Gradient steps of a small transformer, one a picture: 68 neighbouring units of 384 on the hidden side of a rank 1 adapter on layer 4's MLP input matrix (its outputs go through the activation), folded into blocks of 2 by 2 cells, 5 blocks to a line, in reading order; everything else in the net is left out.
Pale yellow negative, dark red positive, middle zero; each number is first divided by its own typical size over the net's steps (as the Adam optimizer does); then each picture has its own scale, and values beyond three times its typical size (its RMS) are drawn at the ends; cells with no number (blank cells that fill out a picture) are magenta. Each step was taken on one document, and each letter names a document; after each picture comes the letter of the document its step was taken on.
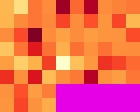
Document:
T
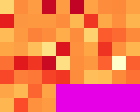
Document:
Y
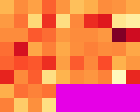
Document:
T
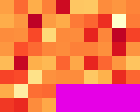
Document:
T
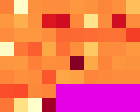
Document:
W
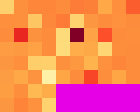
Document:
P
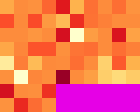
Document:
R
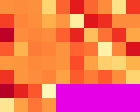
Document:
R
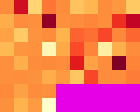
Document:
W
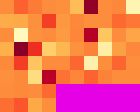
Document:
W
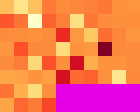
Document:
P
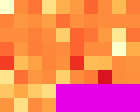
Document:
R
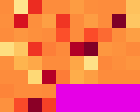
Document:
W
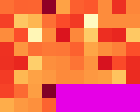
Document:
R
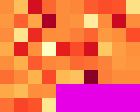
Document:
W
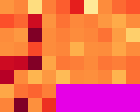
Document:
T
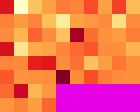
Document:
Y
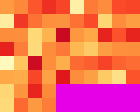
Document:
Y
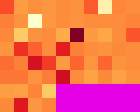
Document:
P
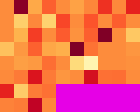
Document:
W
